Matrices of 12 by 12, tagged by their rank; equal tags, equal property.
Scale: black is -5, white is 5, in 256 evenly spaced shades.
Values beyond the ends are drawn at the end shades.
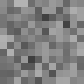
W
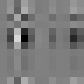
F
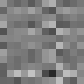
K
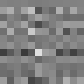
K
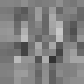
K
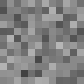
W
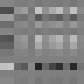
F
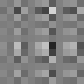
F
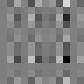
F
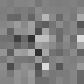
K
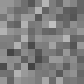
W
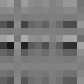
F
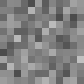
W
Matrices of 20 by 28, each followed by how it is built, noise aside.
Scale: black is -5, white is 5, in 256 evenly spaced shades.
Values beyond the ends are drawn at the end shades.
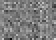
low rank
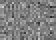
low rank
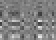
low rank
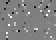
sparse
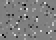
sparse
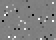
sparse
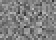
low rank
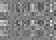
low rank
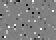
sparse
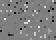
sparse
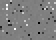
sparse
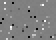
sparse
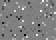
sparse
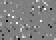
sparse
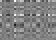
low rank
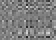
low rank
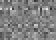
low rank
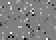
sparse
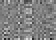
low rank
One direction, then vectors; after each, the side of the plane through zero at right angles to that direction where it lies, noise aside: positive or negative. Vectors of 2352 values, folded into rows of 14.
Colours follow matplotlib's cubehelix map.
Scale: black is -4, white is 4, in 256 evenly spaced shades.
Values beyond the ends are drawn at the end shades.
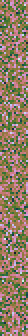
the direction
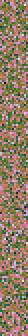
positive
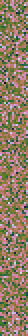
positive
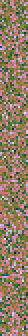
positive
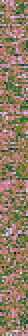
positive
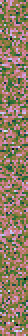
positive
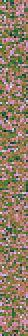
negative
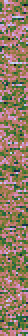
negative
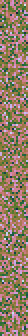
positive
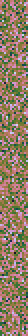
positive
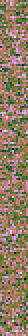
positive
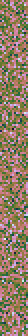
positive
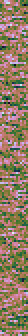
negative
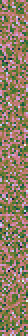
positive
